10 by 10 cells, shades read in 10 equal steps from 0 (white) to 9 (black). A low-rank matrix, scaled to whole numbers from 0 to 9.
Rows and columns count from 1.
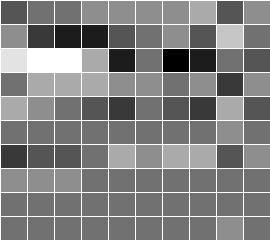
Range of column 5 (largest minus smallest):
5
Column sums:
45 44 46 49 52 47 51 51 47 49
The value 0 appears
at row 3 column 2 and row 3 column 3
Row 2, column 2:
7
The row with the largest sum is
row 2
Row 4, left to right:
5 3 3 3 4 4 5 4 7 4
